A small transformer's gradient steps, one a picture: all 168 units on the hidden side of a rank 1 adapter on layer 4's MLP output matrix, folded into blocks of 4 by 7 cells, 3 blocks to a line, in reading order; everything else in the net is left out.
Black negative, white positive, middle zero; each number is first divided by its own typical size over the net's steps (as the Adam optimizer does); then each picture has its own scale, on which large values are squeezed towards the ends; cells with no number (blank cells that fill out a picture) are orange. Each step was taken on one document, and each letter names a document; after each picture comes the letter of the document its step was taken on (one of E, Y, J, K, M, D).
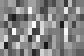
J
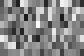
J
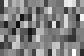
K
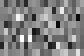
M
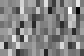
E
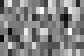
J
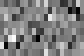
E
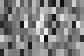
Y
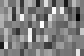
M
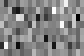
M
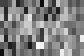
Y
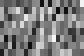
Y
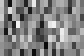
K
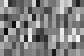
K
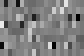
M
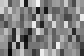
K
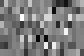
M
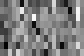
E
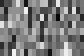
Y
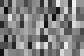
Y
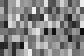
Y
